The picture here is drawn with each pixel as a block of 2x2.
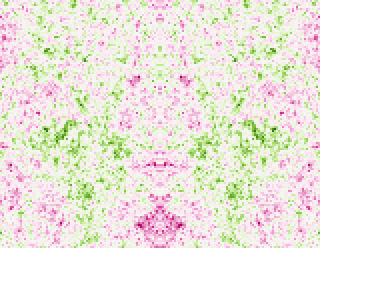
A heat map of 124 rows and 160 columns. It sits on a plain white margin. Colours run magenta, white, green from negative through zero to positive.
Mirror symmetry: left to right. Slope: none. Grain: blotchy. Ninth with the lowest average: bottom middle.
